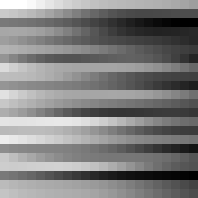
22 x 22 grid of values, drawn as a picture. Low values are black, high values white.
Average level on the scale: 50%. Slope: up to the left. Ninth with the lowest average: top right. Grain: streaks across.
